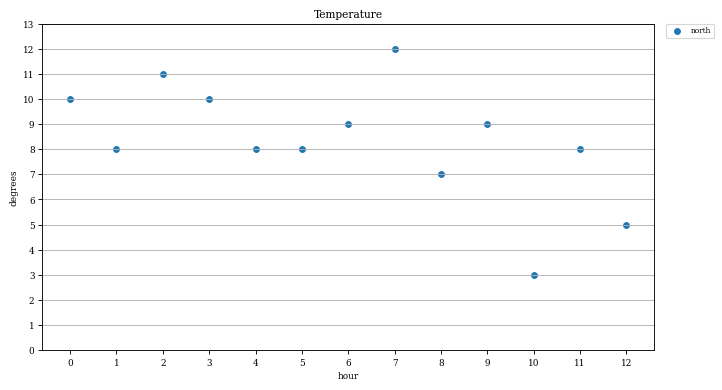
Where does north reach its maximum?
7
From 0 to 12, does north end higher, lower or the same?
lower
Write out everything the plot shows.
Title: Temperature
x-axis: hour, ticks 0 1 2 3 4 5 6 7 8 9 10 11 12
y-axis: degrees, ticks 0 1 2 3 4 5 6 7 8 9 10 11 12 13
Legend: north
Values:
north: 10 8 11 10 8 8 9 12 7 9 3 8 5
